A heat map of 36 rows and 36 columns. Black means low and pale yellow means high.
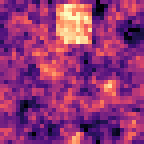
The texture is blotchy. In the top middle lies a patch that is higher than the rest. The top middle is the ninth with the highest average.
